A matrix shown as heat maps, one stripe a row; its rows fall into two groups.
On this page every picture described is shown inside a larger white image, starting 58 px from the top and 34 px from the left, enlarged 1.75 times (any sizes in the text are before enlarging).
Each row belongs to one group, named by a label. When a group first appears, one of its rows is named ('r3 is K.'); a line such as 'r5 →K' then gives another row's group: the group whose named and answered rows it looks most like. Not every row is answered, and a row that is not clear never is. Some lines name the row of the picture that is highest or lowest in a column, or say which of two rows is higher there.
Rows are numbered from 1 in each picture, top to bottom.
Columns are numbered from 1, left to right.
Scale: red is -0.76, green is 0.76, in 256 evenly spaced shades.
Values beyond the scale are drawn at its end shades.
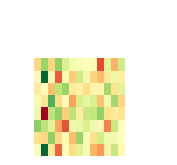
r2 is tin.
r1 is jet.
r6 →tin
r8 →tin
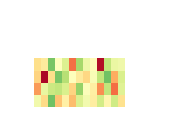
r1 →jet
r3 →jet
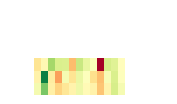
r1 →jet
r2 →tin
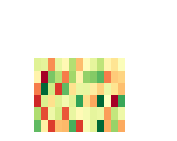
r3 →tin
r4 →jet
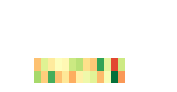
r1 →jet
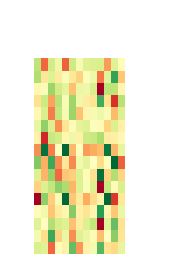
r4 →jet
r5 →jet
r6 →tin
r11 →jet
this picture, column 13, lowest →9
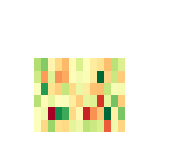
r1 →tin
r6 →tin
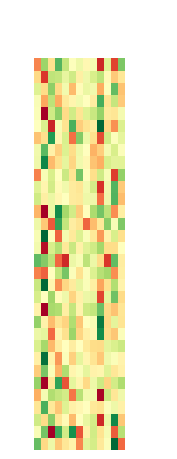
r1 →jet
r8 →tin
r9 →tin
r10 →jet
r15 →tin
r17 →tin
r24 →tin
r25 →tin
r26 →tin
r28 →jet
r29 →tin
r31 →jet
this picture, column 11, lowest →17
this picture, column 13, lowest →32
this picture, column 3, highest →7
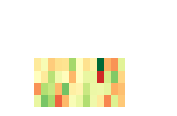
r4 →tin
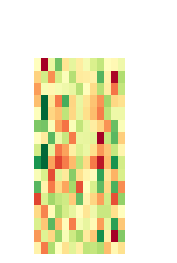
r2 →jet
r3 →jet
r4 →tin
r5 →tin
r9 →tin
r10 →jet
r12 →jet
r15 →jet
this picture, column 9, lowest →9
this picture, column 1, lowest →12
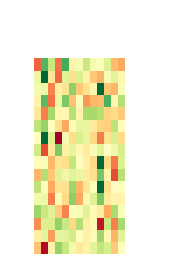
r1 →tin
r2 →tin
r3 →jet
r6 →tin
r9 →jet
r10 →jet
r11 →jet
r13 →tin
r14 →jet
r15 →jet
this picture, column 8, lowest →4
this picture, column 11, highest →4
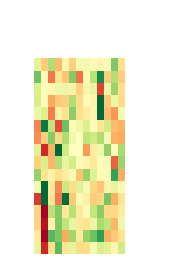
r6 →tin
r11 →tin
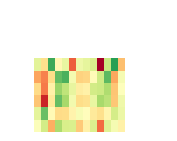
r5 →tin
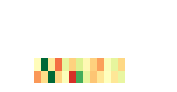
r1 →tin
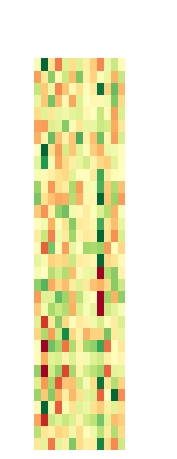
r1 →tin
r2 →jet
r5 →jet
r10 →jet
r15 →jet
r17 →jet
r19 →tin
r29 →tin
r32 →jet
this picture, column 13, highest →20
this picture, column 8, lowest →23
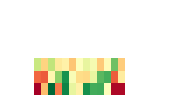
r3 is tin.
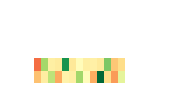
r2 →jet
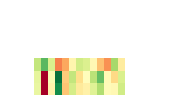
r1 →tin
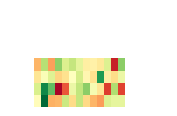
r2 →jet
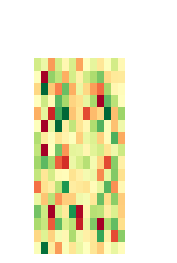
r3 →tin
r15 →jet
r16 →tin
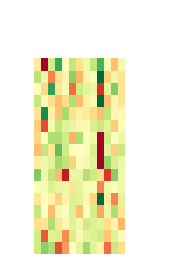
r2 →jet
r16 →tin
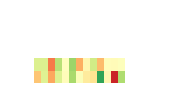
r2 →jet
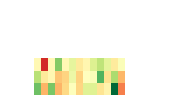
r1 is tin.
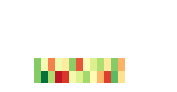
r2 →tin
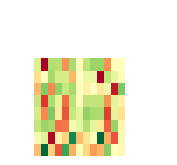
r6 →tin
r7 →jet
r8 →tin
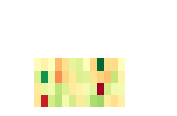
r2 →tin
